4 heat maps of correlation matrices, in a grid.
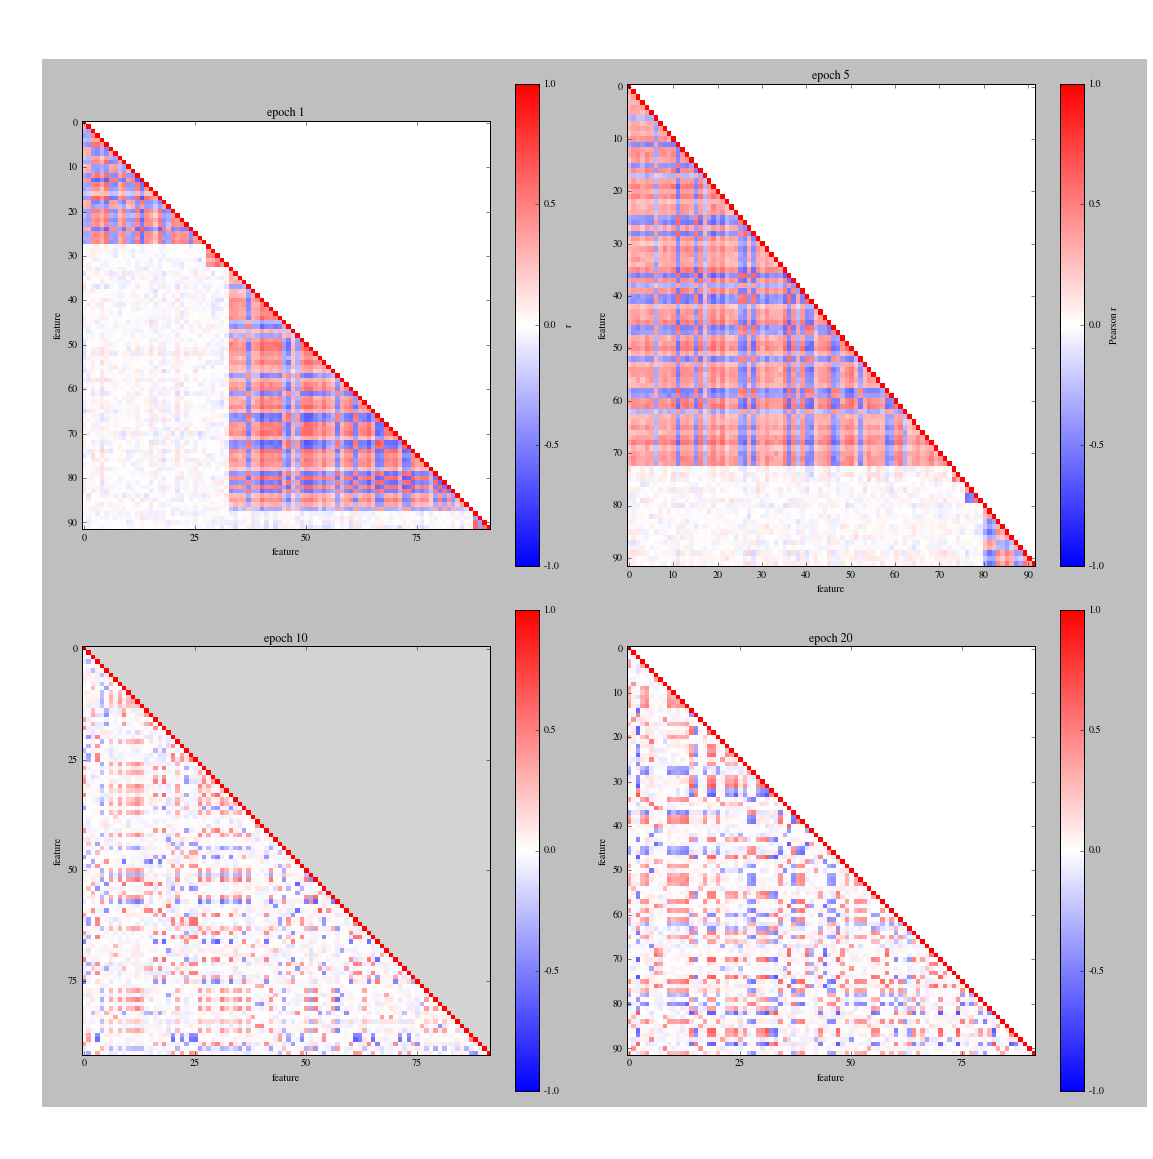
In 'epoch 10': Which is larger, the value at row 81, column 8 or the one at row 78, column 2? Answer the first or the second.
the first
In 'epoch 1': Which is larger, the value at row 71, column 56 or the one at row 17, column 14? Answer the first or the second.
the second
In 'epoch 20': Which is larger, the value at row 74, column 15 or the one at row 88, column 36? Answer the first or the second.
the second
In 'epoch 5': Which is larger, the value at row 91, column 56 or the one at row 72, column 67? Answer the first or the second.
the second
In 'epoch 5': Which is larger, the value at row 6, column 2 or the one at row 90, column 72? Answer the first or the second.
the second
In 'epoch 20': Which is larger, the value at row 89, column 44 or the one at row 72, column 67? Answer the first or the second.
the second
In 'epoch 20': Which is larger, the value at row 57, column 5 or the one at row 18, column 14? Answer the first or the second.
the second
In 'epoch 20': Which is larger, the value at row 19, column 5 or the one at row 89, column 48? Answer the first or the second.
the first
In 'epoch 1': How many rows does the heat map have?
92
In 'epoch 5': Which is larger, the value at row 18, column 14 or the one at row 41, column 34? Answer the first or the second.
the first
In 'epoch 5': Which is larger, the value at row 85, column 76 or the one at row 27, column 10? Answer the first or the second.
the second
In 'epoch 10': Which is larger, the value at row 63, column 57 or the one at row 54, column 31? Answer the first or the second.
the second
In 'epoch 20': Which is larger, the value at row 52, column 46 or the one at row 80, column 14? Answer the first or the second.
the second
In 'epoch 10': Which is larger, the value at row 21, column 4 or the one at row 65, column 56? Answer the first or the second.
the second
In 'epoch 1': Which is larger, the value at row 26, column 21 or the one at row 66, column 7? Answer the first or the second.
the first
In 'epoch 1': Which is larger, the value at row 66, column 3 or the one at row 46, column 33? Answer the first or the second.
the first
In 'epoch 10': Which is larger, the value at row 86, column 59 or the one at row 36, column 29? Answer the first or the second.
the first
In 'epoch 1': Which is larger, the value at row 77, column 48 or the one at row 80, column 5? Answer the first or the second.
the second
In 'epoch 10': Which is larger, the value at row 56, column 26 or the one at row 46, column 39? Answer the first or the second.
the first
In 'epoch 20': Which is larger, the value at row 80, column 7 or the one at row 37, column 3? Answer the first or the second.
the first
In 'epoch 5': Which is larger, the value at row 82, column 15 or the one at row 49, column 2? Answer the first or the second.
the second
